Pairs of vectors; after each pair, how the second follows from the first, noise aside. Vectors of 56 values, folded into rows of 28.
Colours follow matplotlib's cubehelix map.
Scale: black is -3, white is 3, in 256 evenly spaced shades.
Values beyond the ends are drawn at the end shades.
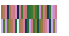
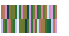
sign-scrambled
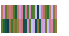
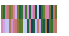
negated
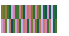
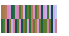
negated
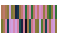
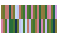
negated
